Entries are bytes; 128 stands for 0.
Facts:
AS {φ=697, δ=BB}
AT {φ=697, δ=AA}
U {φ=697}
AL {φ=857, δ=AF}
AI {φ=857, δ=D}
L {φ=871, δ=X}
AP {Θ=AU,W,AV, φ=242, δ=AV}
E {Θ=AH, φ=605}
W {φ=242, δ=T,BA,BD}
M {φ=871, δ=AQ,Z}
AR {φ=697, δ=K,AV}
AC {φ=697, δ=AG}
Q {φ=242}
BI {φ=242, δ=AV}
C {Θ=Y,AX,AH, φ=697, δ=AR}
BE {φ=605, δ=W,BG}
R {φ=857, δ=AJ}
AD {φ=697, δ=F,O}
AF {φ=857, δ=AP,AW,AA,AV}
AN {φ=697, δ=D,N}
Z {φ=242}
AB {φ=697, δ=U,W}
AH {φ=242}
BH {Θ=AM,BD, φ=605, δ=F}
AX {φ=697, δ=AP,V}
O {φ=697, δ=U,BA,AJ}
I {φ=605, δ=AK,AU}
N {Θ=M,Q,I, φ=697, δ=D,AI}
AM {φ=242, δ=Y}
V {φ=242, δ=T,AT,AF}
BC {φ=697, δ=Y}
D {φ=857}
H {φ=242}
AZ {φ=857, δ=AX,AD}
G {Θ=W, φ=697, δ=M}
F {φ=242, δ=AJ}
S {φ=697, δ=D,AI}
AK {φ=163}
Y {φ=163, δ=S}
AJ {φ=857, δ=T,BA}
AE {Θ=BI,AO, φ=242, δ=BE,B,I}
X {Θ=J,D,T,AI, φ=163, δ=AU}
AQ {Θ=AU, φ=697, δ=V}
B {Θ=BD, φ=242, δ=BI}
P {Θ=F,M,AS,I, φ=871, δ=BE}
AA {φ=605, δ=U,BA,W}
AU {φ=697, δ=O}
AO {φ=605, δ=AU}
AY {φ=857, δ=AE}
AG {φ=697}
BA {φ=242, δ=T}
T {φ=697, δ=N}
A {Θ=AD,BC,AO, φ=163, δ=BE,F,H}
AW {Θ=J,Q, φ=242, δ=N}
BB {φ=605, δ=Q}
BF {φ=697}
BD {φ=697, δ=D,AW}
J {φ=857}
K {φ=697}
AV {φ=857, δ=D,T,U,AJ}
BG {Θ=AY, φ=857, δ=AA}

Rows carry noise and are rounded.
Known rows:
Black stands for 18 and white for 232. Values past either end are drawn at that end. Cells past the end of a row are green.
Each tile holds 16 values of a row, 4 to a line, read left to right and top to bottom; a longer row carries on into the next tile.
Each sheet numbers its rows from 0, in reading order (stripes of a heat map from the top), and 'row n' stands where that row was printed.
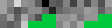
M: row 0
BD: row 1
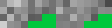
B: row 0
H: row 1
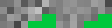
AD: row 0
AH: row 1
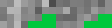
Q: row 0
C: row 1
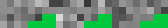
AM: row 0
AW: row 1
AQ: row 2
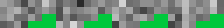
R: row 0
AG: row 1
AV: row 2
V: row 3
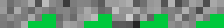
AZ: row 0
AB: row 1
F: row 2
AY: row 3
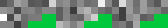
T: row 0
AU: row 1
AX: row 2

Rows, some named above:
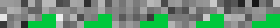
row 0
AJ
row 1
AW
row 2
AM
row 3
AO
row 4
N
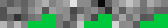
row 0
BC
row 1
M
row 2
B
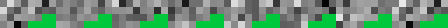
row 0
O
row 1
U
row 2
Y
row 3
S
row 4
BI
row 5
M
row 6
W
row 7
O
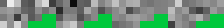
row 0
BI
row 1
S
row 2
L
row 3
AV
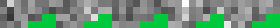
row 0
AX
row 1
AA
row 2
G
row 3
BB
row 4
AE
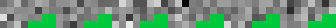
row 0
BA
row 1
BH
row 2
BI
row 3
AI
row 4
AE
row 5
BE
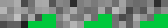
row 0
F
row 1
D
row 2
AR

